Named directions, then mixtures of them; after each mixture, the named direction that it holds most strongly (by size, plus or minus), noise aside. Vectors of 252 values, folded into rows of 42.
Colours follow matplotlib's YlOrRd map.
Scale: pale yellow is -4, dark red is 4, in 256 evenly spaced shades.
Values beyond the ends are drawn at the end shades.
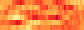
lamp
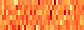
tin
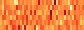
tin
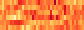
lamp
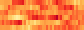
lamp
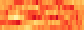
lamp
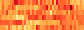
lamp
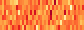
tin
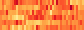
lamp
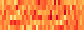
tin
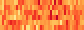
tin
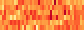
tin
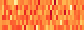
tin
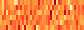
tin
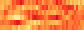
lamp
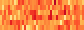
tin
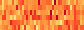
tin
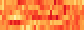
lamp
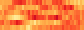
lamp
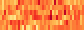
tin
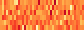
tin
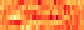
lamp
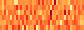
tin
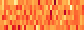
tin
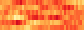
lamp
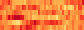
lamp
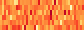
tin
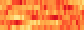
lamp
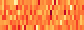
tin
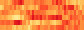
lamp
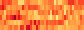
lamp
